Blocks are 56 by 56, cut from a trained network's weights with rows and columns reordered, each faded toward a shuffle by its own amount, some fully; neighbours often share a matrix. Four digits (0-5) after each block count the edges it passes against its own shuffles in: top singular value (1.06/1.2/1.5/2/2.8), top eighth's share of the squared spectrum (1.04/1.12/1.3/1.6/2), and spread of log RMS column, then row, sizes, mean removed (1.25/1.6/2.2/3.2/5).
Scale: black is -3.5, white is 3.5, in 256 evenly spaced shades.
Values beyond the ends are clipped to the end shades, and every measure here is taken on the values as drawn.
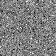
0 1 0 0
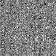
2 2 1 1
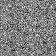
1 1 0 1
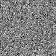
0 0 0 1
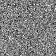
1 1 0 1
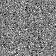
0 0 0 0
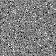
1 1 0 0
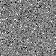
1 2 0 0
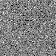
2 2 0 1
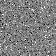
0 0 0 0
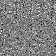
2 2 0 0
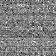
2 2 1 0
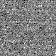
1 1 0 0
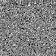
2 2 0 1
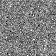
0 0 0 0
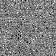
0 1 0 0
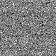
1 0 0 0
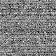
3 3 0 1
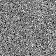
0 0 0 0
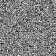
1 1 0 0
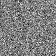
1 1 0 0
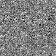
1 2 0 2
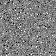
0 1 0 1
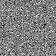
1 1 0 0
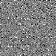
3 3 1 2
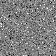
1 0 0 0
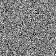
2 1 1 0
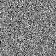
1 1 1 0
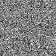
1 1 1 0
